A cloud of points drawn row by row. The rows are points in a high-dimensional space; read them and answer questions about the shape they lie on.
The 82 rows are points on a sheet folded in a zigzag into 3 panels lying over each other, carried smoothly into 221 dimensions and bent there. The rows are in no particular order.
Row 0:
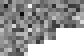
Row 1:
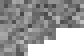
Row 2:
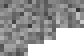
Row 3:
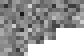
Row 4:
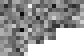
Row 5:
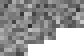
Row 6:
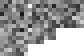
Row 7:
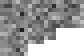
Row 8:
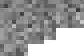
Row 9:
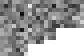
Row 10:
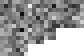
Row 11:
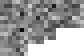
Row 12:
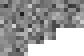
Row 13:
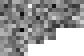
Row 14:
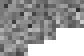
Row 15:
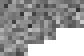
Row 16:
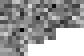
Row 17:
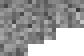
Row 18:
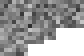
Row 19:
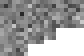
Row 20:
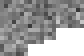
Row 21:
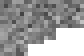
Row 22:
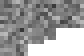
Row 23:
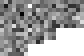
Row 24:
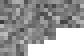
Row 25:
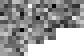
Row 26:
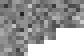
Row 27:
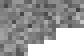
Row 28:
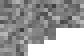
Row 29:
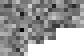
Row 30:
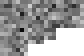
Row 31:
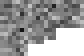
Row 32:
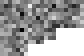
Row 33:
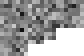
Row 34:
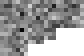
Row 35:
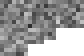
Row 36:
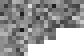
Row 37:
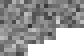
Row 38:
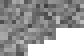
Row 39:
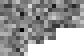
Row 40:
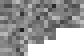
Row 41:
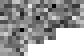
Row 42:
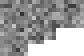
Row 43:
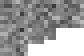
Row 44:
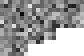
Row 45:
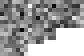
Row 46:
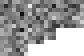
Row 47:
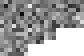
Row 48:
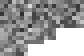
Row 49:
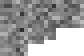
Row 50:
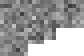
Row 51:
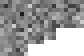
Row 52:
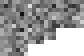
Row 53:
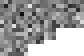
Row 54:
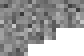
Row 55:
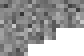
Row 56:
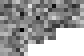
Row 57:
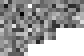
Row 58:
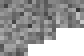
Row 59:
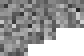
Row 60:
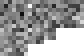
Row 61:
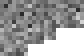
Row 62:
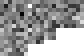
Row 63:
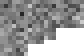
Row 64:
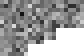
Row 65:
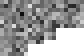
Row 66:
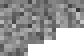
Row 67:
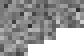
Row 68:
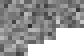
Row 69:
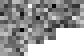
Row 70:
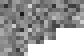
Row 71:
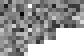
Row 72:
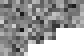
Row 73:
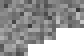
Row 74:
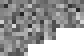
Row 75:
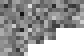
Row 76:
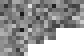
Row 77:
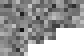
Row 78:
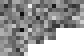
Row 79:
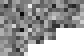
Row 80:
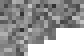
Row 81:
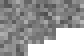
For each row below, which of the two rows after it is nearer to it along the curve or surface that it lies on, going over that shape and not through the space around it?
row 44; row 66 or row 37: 66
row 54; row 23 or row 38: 38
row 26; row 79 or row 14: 79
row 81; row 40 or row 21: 40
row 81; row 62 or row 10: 10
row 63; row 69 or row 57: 69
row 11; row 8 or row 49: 49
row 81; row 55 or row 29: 29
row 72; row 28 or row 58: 28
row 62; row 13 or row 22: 13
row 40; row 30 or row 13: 30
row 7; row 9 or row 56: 56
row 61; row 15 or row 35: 15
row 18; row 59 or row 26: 59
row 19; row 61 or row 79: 79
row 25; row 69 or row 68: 69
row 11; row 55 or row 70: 70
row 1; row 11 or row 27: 27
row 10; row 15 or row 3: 3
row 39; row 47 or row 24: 24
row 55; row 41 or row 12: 12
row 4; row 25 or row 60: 25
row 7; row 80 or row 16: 16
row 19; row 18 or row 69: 69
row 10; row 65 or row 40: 65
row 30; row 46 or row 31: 31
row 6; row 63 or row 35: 35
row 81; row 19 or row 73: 19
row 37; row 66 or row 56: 66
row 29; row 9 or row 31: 31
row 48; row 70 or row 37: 37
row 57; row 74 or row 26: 74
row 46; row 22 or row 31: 31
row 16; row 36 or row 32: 32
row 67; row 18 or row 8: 18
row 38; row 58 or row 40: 58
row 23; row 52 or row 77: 52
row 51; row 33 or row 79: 79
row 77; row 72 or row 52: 72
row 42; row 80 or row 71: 80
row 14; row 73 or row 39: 73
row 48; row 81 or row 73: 73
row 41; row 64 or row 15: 64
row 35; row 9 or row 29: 9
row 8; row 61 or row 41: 61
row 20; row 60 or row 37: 37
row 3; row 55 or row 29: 55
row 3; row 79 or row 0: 79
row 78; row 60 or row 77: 77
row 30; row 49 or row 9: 49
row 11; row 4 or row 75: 4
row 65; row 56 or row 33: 33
